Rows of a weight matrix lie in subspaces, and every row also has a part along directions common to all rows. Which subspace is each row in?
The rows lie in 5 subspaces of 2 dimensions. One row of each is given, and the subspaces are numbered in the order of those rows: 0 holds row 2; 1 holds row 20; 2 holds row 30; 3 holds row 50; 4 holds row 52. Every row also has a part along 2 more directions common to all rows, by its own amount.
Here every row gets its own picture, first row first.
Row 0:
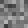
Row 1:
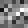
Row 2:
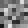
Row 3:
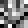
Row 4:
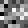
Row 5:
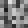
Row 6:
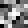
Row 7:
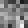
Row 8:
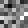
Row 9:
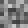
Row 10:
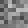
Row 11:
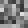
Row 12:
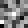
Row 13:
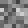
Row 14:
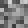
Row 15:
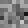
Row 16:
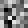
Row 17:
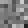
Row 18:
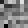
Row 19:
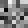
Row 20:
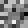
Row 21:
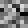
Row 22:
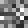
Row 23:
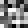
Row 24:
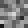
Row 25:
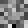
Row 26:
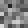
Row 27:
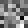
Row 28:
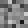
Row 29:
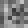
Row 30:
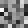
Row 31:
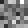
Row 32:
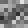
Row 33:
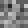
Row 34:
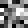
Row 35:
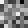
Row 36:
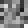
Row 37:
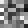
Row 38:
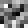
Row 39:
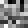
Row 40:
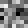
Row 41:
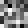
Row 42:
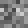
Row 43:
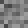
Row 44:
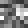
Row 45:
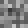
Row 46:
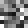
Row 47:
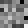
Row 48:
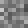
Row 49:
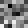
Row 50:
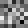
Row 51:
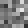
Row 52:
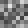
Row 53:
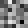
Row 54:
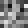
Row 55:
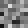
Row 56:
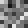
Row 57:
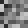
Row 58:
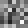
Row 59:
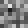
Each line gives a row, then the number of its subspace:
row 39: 1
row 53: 3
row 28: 3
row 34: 3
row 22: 4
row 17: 2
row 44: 3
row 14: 3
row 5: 0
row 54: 4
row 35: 1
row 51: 2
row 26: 0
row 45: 0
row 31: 1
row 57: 1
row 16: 0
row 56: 2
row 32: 4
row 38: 4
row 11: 1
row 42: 3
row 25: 2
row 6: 4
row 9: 0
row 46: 4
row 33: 4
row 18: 1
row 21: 3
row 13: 3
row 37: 2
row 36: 2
